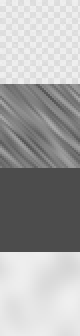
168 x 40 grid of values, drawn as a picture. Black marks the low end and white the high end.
It is made of 4 by 1 panels. Panel 1,1: very high, checkered, faint in contrast. Panel 2,1: middling, slanting down to the right. Panel 3,1: low, flat. Panel 4,1: very high, smooth, faint in contrast.
